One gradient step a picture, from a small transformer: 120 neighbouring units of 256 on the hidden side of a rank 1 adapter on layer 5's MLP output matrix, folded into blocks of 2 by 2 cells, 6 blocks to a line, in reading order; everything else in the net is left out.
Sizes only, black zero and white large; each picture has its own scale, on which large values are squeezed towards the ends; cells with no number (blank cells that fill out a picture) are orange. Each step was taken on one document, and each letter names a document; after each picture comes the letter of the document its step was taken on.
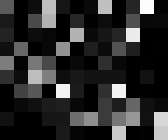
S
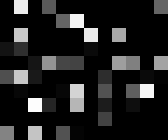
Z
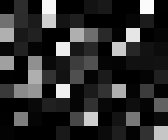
S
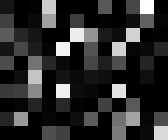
S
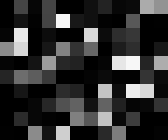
Z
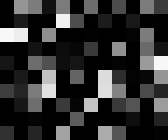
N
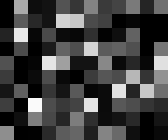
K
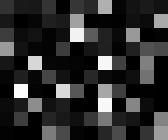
S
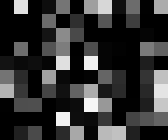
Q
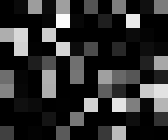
N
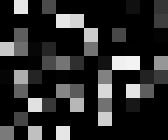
Z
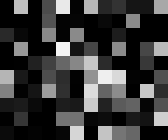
Q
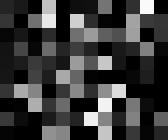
S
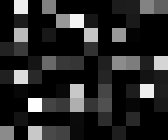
Z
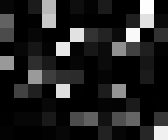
S
